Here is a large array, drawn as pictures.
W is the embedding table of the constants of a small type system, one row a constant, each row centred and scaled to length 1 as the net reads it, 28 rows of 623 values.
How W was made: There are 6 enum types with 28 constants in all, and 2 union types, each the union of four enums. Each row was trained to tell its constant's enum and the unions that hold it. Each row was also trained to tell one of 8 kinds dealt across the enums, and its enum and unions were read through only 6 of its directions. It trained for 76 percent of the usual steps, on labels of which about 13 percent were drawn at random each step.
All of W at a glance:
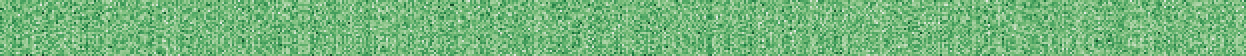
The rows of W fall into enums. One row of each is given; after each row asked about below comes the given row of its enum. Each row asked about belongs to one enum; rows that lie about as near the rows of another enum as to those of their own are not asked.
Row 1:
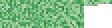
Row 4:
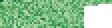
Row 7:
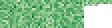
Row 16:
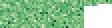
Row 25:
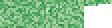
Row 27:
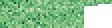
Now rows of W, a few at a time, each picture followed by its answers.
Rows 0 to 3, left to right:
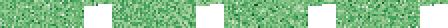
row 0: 7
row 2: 27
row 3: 7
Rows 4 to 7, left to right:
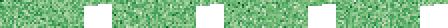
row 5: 16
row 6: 27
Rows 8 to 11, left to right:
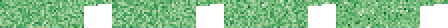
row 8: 25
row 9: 25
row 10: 4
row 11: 27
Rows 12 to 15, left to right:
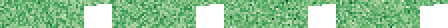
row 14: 25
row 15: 4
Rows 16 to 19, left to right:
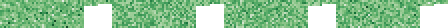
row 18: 1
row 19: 4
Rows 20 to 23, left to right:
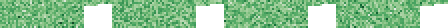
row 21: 1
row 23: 4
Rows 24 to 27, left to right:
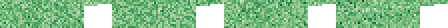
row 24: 1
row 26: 1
